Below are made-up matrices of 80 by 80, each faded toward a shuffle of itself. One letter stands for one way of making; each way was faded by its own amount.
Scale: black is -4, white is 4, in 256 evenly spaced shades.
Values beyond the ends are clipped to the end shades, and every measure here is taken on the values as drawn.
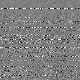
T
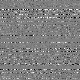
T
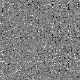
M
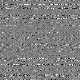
T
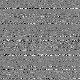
T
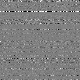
T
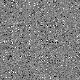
M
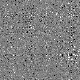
M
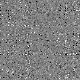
M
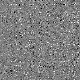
M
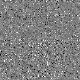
M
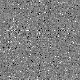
M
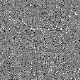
M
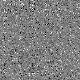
M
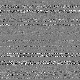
T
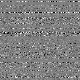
T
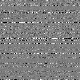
T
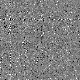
M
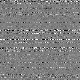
T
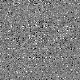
M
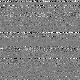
T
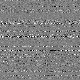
T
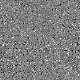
M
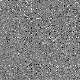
M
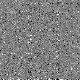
M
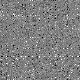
M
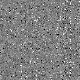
M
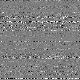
T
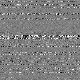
T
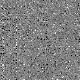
M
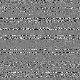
T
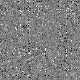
M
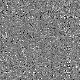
M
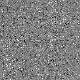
M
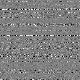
T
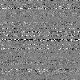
T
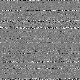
T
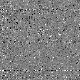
M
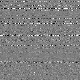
T
